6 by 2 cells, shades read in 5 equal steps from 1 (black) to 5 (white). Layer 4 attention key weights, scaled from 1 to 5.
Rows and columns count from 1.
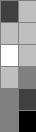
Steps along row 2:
same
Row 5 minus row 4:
-1 -1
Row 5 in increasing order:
2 3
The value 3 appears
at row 4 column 2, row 5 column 1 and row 6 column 1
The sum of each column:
21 18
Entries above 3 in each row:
1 2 2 1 0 0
